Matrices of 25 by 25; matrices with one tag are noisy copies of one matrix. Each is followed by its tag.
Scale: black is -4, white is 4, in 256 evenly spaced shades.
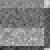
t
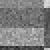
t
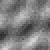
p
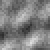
p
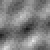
p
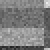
t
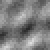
p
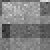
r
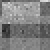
r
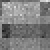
r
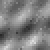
p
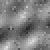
p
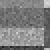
t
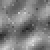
p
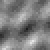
p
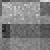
r
